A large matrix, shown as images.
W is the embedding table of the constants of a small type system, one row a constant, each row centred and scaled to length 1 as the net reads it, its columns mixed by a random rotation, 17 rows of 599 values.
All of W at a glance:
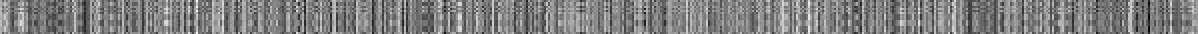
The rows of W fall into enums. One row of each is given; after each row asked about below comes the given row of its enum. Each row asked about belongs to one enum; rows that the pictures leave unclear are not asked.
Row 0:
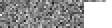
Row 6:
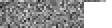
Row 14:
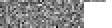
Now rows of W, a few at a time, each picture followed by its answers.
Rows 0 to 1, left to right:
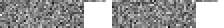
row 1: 14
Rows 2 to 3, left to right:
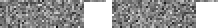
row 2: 14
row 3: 0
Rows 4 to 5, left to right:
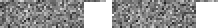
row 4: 6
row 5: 0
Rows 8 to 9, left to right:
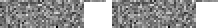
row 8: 14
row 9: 14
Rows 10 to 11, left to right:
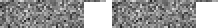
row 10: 6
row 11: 6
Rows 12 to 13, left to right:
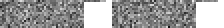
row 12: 6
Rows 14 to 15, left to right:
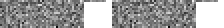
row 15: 14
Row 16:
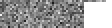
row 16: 0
